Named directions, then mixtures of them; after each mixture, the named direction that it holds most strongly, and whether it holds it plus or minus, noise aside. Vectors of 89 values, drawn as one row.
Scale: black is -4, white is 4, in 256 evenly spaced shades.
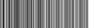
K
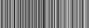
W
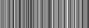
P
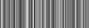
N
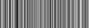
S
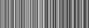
W, minus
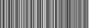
W, minus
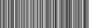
W, minus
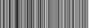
K, plus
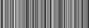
N, minus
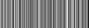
P, plus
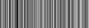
S, plus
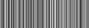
S, minus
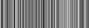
W, plus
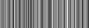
P, plus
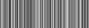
S, plus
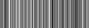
P, minus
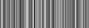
N, plus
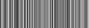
S, plus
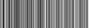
K, plus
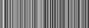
K, minus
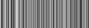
S, minus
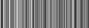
N, minus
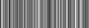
S, plus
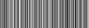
P, minus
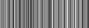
P, plus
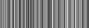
P, plus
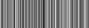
W, plus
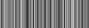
N, minus
